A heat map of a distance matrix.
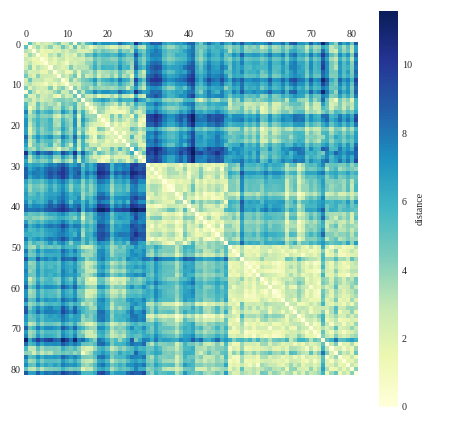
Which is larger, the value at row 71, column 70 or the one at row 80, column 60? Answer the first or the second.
the second
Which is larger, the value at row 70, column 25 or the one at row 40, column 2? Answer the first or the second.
the second
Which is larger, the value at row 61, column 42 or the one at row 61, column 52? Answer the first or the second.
the first
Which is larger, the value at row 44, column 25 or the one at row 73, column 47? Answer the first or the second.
the second
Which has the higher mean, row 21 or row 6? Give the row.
6
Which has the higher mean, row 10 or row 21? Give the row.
10
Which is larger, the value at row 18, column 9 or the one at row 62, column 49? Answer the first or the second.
the second
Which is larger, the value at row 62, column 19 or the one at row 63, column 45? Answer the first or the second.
the first
